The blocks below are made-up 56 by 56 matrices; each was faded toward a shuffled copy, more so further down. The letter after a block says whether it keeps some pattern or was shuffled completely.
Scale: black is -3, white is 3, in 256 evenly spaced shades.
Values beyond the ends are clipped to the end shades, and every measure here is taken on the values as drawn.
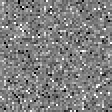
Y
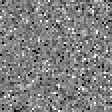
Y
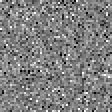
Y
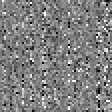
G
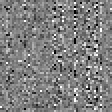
G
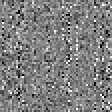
G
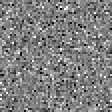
Y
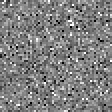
Y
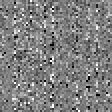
G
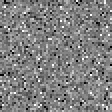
Y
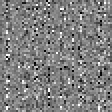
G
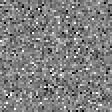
Y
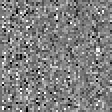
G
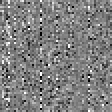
G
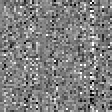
G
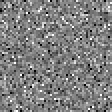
Y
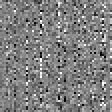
G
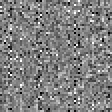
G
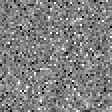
Y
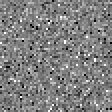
Y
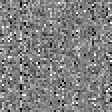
G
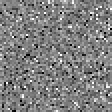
Y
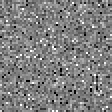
Y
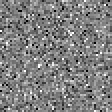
Y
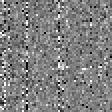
G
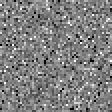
Y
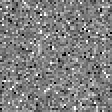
Y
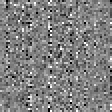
G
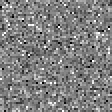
Y
